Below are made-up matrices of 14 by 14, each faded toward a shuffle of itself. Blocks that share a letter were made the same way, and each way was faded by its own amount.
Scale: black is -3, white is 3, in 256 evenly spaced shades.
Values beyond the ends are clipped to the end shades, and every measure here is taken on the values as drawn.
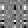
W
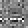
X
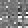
X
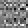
X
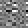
X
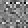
X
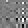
W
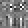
X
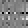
W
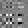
W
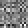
X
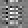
W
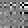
W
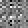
X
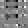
W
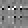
W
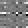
W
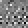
X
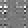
W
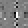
W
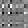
W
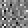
X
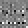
X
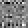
X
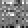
X
